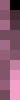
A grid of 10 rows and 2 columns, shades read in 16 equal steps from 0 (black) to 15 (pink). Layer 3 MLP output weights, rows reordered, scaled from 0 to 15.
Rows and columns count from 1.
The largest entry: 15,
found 2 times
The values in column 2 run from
0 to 15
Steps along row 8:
up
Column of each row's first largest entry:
1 1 1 1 1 1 2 2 2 2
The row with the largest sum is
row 9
